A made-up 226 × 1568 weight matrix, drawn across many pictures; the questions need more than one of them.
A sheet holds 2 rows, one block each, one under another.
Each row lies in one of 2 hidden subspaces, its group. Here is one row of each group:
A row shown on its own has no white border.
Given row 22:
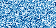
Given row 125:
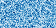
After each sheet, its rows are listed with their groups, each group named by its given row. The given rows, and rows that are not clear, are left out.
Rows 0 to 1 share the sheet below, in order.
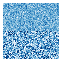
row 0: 125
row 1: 22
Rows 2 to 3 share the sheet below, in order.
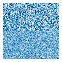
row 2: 125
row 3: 22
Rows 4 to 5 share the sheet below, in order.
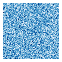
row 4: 22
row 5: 22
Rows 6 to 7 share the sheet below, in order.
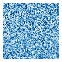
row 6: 125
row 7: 125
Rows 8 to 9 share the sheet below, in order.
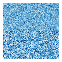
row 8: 125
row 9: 22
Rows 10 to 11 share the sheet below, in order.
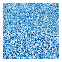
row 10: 22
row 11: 125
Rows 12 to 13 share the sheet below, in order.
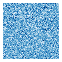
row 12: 22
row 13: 22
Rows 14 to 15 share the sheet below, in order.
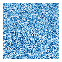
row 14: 22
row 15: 22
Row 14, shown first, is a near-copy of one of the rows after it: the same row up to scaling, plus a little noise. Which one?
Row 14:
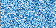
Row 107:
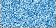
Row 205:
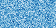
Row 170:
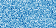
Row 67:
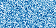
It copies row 205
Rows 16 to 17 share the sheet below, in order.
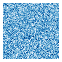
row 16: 125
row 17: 22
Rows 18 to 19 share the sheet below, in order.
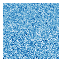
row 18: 125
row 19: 22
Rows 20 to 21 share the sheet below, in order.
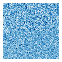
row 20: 125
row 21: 22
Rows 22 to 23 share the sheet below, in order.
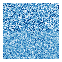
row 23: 125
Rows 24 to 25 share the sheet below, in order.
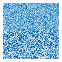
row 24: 125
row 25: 125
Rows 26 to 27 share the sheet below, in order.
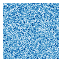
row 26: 125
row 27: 22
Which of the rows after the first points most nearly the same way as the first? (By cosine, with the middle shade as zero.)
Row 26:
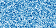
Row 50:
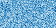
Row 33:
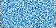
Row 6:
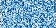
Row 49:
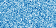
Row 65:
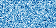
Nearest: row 6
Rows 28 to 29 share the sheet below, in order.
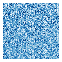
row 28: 125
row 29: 125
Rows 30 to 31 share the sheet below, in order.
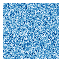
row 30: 125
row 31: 22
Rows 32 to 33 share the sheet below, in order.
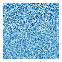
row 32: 125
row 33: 125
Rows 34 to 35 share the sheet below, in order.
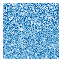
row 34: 22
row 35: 22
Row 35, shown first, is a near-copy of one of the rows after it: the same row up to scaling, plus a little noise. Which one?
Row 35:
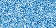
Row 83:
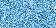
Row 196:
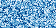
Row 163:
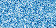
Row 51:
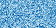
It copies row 163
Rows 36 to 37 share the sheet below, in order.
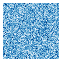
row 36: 125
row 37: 22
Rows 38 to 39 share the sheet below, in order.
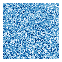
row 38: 22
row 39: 125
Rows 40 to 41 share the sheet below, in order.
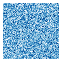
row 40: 22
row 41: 22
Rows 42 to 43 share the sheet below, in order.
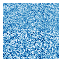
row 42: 125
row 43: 125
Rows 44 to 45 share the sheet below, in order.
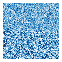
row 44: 22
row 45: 22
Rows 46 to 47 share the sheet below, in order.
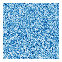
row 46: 125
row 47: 125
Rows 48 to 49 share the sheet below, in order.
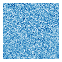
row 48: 22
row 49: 125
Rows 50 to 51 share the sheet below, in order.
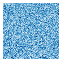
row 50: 22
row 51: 22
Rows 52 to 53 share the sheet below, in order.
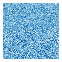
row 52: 22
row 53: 22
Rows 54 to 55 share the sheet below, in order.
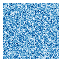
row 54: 125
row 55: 125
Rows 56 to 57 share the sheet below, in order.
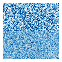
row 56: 22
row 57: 22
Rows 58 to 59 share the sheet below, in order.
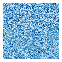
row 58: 22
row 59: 22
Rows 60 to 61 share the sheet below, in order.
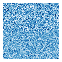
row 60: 22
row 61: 22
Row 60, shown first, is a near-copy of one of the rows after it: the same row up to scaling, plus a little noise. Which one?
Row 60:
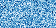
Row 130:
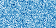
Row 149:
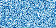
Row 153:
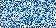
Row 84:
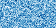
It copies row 153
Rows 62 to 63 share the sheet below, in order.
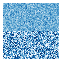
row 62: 125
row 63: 22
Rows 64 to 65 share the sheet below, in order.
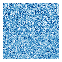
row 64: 125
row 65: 22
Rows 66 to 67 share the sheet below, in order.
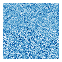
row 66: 22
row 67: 22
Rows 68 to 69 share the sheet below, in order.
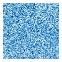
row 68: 22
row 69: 125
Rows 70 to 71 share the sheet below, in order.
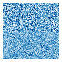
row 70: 22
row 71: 22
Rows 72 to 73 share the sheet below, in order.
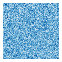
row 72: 125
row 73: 22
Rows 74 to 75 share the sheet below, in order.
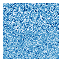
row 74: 22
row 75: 22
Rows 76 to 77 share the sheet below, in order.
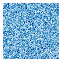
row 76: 125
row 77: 22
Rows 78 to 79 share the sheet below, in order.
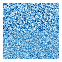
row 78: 125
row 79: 22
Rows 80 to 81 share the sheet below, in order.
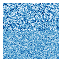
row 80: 125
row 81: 22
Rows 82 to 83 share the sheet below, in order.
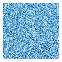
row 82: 125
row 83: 22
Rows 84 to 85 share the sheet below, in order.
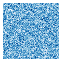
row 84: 22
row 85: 125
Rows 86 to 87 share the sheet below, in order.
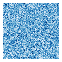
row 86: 125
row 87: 125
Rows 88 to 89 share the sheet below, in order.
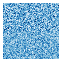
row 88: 22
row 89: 125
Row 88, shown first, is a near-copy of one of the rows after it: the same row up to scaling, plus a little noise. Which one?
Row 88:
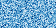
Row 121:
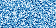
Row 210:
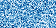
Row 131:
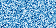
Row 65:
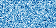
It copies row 131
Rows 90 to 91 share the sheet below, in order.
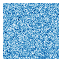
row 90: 22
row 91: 125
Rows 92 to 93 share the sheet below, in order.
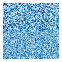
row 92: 125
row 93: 125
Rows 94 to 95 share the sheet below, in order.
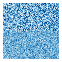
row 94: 22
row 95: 125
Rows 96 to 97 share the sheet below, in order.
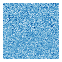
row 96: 22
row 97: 22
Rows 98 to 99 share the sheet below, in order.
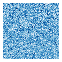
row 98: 22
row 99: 22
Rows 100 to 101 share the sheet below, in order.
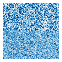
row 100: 125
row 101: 22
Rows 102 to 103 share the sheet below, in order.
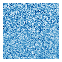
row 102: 125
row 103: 125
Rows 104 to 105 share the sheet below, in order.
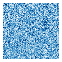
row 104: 125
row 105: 125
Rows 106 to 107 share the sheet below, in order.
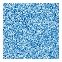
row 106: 22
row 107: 22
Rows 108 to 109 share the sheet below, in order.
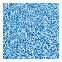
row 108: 125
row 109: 125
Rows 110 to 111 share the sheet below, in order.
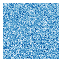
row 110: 125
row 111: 22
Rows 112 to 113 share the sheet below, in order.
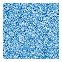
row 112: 22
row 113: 125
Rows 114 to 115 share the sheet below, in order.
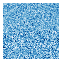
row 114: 125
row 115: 22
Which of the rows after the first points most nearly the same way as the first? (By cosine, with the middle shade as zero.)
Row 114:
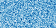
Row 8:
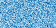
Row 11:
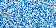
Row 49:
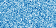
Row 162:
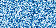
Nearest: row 8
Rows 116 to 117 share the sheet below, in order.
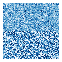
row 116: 22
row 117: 22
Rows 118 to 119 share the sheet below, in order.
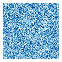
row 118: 125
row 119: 22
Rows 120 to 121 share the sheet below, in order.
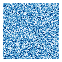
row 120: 22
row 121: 22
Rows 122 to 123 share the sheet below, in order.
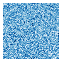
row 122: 125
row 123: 22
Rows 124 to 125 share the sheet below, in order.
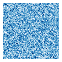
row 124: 125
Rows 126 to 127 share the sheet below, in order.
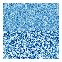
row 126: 125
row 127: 125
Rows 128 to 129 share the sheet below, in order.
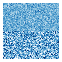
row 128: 125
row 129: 22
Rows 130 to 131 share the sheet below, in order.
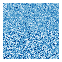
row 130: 22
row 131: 22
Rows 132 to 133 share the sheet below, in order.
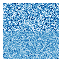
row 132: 22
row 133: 22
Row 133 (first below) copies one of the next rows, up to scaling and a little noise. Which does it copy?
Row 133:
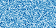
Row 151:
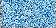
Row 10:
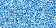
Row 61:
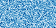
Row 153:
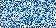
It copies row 61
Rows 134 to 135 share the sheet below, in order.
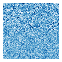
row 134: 22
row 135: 125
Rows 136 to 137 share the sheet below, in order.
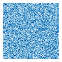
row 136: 125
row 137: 22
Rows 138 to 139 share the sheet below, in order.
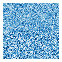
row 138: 22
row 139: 22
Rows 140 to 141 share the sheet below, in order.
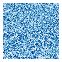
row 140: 22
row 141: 125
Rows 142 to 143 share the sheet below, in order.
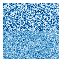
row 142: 125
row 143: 22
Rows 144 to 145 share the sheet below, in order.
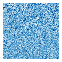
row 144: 22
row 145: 22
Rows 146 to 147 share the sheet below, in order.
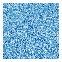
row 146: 22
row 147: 125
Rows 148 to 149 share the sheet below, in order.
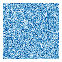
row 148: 22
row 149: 22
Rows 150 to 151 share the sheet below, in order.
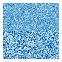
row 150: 22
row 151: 22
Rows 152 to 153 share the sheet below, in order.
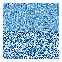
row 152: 125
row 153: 22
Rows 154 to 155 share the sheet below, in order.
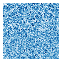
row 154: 125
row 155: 125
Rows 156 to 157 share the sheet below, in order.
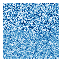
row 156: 22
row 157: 22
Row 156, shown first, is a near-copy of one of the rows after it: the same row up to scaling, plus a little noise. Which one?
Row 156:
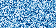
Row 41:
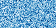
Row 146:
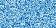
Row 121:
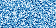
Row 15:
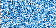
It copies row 41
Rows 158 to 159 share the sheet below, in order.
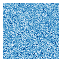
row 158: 22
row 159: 22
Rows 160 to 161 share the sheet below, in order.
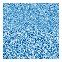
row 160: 22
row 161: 125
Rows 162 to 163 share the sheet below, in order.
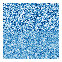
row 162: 22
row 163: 22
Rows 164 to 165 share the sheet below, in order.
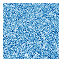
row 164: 22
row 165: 22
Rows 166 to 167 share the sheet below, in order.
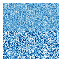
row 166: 125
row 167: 125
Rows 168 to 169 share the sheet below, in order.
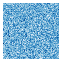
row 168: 22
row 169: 125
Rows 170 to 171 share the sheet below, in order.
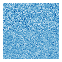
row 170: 22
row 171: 22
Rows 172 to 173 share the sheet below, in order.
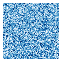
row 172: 125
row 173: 22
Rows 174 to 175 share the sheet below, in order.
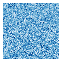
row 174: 22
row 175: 22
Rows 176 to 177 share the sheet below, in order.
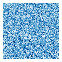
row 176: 22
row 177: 22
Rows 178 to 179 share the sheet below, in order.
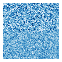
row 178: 125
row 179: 125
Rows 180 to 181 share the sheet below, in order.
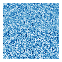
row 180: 125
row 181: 125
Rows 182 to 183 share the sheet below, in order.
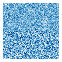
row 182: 125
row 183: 22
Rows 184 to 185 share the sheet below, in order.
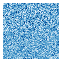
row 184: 125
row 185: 22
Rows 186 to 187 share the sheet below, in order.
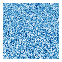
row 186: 22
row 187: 125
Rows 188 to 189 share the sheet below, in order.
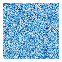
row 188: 22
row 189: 125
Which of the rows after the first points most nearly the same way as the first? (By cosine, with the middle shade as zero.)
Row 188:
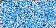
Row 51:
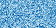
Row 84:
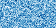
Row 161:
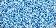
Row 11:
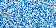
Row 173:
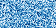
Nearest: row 173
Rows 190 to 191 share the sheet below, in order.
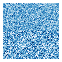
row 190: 22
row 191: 22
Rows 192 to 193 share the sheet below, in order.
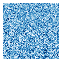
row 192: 22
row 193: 125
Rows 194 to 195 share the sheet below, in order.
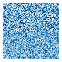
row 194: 22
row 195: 125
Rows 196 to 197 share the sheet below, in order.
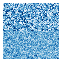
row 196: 22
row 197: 22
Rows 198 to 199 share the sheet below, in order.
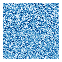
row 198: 22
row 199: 22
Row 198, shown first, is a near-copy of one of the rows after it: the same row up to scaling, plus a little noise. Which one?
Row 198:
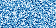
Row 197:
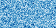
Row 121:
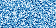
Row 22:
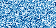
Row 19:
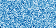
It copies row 121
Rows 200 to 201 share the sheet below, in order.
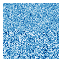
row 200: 22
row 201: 125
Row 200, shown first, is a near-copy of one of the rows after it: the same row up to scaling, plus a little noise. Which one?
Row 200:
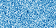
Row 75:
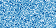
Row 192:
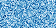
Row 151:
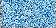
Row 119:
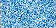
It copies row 119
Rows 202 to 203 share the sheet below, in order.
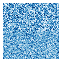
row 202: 125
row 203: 22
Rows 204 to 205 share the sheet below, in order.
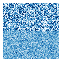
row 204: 125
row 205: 22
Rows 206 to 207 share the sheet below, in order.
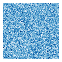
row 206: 22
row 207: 22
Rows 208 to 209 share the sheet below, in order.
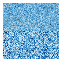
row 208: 22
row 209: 125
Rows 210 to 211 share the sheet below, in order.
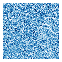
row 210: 22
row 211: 22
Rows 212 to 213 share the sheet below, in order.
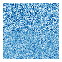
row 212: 22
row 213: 22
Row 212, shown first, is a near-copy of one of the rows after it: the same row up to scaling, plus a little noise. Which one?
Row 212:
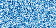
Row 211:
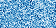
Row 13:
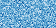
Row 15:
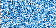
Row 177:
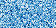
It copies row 15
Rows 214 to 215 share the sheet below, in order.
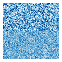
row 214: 125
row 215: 125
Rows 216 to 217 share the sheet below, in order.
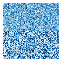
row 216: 125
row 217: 125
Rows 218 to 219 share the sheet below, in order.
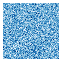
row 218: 22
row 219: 22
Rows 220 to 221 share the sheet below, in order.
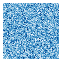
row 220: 22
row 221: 125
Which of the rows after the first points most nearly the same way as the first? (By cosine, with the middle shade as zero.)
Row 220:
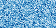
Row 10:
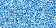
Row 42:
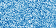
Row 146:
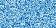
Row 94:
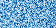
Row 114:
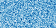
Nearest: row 146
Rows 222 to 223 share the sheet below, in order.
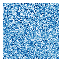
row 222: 22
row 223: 22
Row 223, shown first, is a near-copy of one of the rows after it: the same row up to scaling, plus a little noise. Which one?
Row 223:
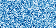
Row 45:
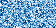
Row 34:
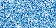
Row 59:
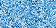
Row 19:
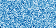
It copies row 19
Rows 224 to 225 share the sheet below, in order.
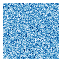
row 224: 22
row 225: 125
